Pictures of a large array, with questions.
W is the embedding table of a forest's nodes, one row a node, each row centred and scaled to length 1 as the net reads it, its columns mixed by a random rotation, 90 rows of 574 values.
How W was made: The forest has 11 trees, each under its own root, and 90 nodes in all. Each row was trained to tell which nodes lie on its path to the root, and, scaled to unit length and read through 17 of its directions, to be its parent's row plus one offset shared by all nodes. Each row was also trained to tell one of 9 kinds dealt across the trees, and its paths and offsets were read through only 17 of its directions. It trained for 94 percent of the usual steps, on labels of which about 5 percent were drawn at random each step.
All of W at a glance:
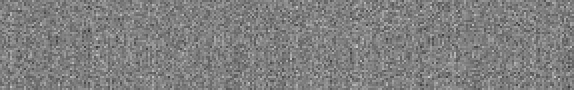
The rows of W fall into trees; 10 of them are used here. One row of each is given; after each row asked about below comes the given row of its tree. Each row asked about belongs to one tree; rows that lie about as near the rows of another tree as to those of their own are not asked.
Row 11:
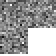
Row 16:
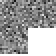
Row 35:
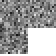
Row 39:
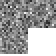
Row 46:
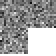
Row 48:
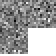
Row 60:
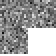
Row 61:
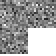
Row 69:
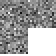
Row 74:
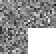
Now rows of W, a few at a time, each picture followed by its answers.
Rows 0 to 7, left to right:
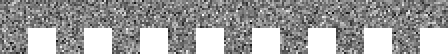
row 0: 61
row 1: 69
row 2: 46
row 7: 35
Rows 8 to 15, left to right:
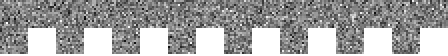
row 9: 48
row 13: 60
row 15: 39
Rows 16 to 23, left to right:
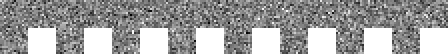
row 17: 69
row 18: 46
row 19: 69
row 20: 60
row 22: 46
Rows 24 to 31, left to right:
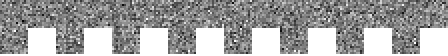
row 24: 46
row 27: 60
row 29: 48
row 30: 35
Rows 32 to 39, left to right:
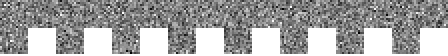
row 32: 39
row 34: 16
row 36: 35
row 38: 60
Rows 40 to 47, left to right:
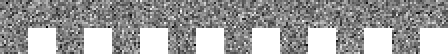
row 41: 35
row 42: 69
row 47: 35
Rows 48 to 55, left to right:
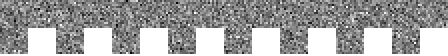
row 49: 61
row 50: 39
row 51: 60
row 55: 60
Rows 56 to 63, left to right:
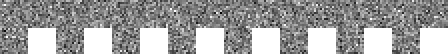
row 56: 39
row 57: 35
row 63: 39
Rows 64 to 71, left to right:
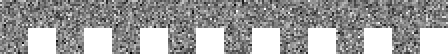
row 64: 39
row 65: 69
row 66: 39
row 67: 61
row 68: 39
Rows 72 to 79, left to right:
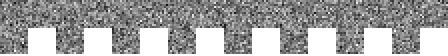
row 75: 60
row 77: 35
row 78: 39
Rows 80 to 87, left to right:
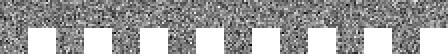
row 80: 69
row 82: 35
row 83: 60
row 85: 35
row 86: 39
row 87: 35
